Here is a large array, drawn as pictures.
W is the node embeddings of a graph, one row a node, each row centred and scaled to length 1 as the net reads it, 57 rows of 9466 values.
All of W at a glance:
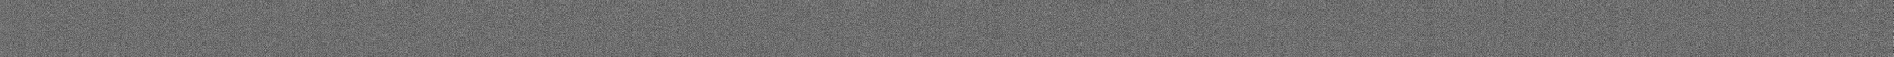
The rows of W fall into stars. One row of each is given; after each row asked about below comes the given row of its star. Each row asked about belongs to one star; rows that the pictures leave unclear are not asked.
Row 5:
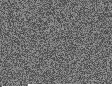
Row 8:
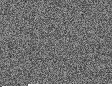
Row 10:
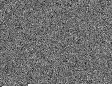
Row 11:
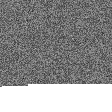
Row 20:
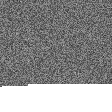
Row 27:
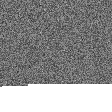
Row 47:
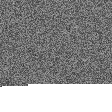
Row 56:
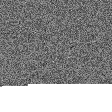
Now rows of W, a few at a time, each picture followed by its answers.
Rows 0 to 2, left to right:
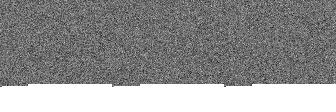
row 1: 8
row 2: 8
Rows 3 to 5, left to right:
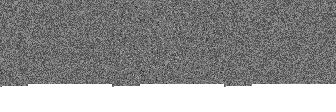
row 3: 8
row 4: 5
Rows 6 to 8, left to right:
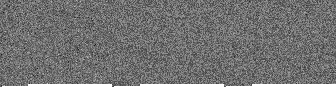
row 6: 20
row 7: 47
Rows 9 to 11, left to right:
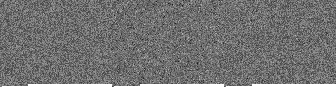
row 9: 10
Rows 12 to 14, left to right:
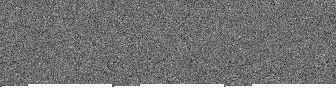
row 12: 47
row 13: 47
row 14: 11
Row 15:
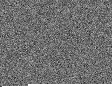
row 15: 5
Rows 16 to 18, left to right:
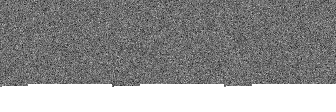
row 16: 10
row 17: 47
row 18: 56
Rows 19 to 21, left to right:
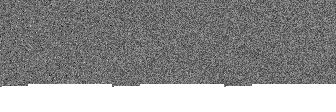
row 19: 11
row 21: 47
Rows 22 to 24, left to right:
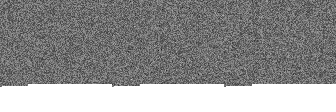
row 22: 20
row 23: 27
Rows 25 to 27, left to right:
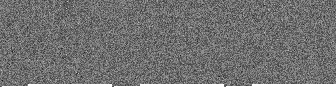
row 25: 11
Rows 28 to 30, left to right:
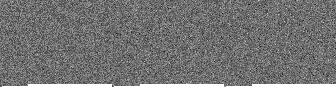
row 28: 5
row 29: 5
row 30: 10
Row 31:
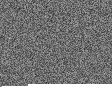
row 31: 20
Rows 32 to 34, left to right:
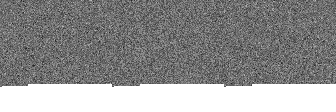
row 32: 8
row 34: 8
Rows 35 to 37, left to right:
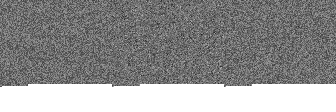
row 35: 8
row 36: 5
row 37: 11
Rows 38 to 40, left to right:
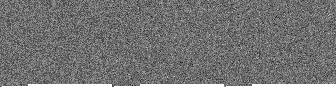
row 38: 11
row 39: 47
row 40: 10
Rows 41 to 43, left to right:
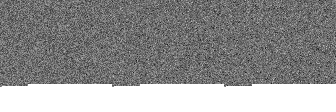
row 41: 20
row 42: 56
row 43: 56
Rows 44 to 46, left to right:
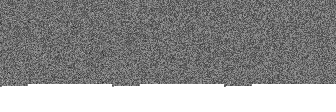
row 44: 56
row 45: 56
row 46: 27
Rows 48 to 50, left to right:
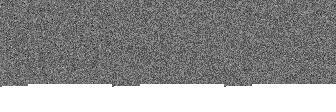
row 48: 56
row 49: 27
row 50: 8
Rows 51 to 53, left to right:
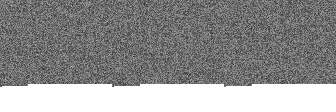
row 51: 27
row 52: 47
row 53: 56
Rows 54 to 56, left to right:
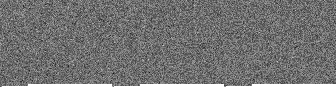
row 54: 5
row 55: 56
